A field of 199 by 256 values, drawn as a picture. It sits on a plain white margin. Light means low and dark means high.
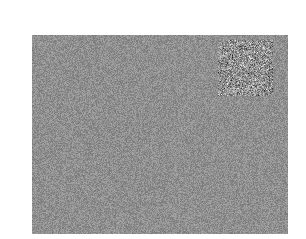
Grain: fine. Histogram: heavy tails on both sides. Odd patch: rougher, in the top right. Roughest part: top right. Stripes: none. Mirror symmetry: none.
